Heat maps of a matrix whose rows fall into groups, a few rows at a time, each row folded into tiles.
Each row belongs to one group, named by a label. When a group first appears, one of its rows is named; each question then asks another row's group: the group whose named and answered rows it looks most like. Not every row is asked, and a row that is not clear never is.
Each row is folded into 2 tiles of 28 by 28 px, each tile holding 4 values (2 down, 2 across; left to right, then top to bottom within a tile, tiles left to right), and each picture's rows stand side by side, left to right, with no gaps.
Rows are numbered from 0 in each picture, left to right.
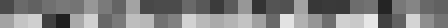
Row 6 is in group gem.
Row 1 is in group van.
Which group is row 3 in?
gem
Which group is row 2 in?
gem
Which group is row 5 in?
gem
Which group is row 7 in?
gem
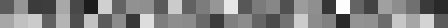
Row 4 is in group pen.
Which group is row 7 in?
gem
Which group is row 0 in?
gem
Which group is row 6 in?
pen
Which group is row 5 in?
gem
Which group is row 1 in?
pen
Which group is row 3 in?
pen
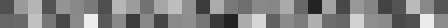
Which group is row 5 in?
pen
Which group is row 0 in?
van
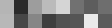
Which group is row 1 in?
pen
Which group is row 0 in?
pen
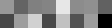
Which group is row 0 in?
van
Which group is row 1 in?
pen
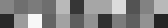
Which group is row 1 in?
pen
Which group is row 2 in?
pen
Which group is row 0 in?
van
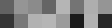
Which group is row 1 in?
pen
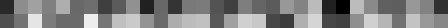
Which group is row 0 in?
van
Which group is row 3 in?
gem
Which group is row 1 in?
van
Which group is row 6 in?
van
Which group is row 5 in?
van
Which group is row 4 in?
gem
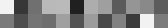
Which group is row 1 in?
pen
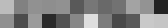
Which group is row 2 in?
van
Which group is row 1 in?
van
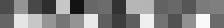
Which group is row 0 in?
gem
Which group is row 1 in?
pen
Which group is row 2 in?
van
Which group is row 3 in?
van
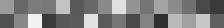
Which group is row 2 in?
pen
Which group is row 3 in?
gem
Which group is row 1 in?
pen
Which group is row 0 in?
van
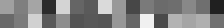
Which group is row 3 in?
gem
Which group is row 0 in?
van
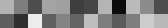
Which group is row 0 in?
pen
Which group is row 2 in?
van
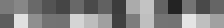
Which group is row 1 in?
gem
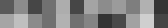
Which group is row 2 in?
van
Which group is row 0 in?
gem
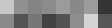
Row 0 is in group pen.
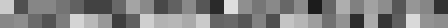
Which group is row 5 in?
gem
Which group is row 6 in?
pen
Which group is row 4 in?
pen
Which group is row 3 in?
gem
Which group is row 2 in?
van
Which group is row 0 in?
pen
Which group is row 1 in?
gem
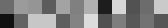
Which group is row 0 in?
van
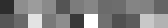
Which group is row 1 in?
van
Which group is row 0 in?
van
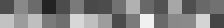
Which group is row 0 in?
gem
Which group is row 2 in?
van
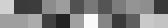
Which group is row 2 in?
van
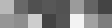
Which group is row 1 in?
gem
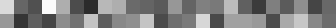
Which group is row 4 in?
pen
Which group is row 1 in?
pen
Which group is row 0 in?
pen
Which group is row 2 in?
pen
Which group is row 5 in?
gem
